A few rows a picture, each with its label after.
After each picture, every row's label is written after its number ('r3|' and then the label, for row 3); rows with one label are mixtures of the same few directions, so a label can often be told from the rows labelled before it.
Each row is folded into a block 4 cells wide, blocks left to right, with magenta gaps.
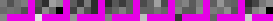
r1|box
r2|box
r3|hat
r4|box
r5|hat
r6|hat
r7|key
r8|box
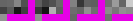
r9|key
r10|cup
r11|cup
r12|hat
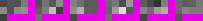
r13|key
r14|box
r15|cup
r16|box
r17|key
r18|key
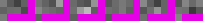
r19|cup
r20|hat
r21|box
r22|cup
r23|cup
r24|cup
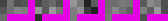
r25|box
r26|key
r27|cup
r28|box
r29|key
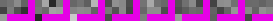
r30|key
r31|box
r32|hat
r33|key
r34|key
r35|hat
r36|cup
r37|key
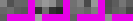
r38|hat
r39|key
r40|hat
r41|box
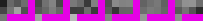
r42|box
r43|hat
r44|cup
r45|cup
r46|hat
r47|key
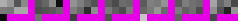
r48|box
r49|hat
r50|box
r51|key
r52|hat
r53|key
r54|box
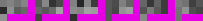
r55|key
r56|box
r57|cup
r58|cup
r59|hat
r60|cup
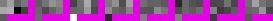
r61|cup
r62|cup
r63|hat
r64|hat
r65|cup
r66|box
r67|key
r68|key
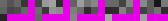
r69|hat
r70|hat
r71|cup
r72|cup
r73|cup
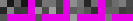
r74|hat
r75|key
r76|cup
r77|key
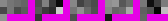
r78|key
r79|box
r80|cup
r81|box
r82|key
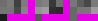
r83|hat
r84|cup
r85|key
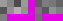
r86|key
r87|hat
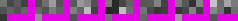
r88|hat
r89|hat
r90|key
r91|cup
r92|key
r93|cup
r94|box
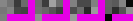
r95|cup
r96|box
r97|key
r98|hat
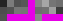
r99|box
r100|key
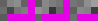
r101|hat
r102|cup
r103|box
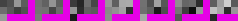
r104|box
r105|box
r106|key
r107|box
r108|box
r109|box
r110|cup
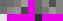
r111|hat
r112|box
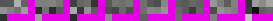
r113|cup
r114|key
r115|key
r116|cup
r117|key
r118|key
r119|key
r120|cup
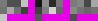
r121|hat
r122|box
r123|hat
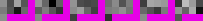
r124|box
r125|cup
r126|cup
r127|box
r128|cup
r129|key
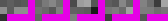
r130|key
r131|cup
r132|key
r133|cup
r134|hat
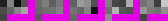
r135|box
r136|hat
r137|key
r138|hat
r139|hat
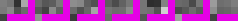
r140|hat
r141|cup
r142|box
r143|key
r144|key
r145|cup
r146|box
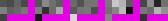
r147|key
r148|hat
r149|hat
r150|key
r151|box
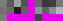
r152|box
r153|key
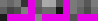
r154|hat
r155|key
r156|hat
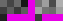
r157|hat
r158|hat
